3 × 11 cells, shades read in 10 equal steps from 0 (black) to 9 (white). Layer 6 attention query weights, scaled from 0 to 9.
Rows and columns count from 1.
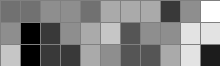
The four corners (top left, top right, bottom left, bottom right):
4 9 7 1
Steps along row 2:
down up up up up down up same up same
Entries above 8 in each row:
1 0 0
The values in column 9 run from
2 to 6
